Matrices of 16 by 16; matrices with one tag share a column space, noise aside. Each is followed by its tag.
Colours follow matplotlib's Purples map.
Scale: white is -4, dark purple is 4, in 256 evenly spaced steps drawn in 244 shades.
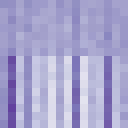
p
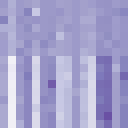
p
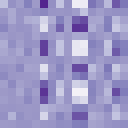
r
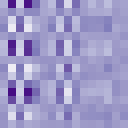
r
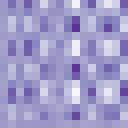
r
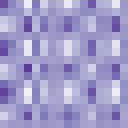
r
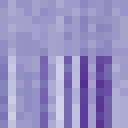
p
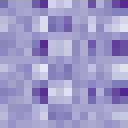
r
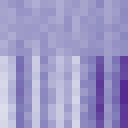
p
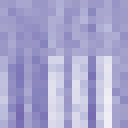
p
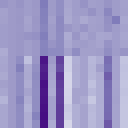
p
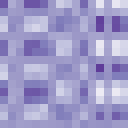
r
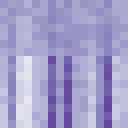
p
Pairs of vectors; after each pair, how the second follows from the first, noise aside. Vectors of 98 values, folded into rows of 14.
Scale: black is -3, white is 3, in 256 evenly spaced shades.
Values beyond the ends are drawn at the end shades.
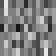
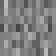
shrunk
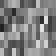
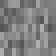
shrunk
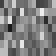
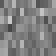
shrunk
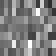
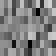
negated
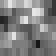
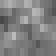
shrunk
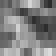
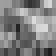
negated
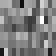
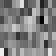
negated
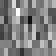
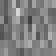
shrunk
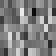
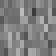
shrunk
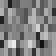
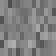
shrunk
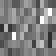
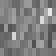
shrunk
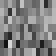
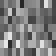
negated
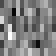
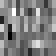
negated
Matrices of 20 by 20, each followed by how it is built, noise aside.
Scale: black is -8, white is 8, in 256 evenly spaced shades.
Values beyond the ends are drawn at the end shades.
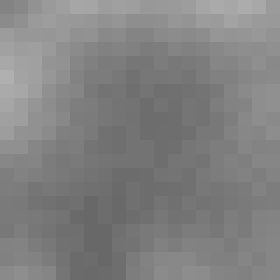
smooth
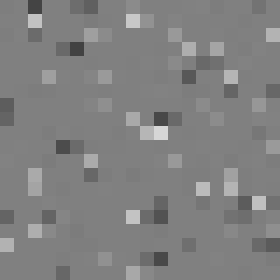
sparse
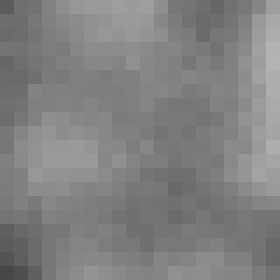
smooth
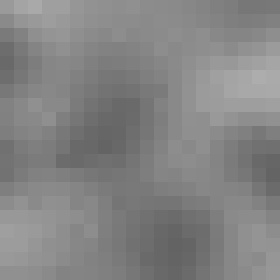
smooth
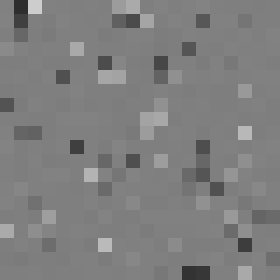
sparse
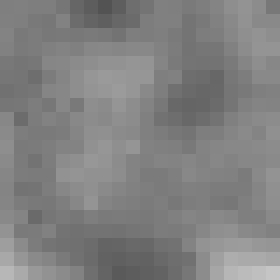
smooth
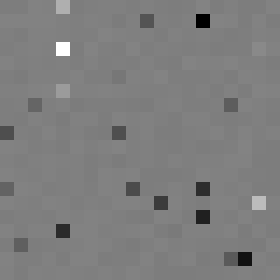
sparse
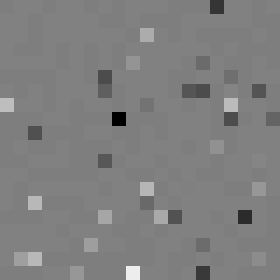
sparse
